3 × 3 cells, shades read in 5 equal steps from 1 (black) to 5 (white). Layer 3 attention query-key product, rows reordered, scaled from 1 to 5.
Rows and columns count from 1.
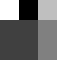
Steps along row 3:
same up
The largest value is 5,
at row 1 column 1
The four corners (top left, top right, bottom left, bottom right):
5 4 2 3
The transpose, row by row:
5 2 2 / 1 2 2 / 4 3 3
